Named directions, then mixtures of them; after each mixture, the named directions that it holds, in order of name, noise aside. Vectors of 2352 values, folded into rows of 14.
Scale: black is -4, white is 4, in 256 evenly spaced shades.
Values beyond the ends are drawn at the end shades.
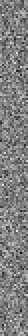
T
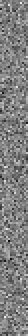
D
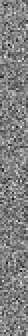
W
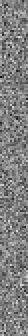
T, W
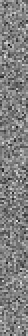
W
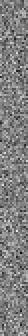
T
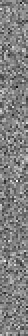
D, W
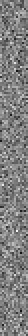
T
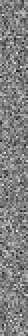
T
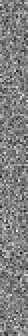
D, T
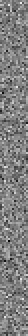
D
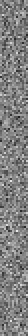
T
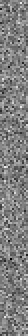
D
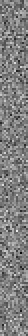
T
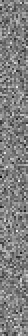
D, T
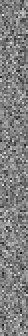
T
